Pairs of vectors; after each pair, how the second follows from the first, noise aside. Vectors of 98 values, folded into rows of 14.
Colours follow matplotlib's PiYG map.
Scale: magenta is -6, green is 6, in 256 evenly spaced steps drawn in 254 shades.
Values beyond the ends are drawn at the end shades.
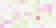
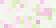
wrapped around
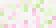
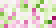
scaled up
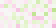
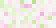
wrapped around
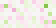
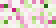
scaled up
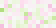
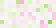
wrapped around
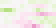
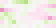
wrapped around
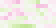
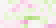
wrapped around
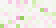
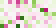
scaled up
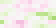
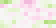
wrapped around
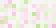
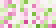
scaled up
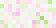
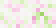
wrapped around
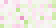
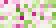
scaled up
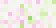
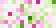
scaled up
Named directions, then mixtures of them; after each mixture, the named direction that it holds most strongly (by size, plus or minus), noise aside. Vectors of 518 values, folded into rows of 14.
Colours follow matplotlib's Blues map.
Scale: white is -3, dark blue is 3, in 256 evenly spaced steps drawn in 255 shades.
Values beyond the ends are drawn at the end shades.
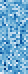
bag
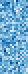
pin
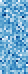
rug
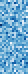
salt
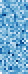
bag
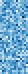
rug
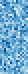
pin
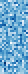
salt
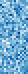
pin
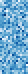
rug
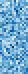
pin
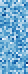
rug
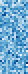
rug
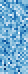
bag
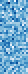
pin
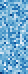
bag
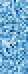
pin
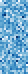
rug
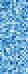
pin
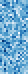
pin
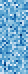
bag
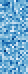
pin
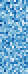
salt
